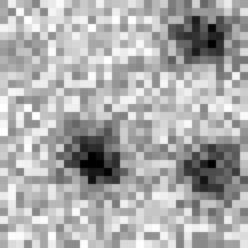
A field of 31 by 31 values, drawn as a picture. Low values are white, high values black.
Bumps: three. Mirror symmetry: none. Odd rows or columns: none. Average level on the scale: 30%.
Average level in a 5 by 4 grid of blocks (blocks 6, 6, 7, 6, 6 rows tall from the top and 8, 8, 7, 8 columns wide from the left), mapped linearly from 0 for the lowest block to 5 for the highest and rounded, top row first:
0 0 1 4
1 0 1 2
0 3 1 1
1 5 1 5
0 1 0 1
